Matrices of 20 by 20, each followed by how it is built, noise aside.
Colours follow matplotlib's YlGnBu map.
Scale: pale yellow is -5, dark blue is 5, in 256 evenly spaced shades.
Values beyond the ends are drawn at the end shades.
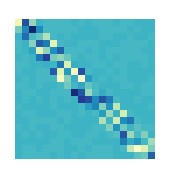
banded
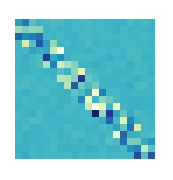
banded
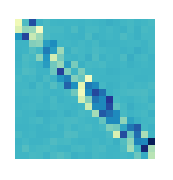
banded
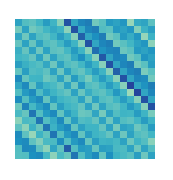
Toeplitz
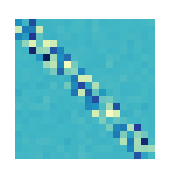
banded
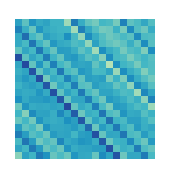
Toeplitz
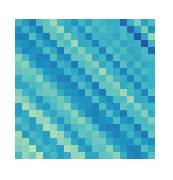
Toeplitz
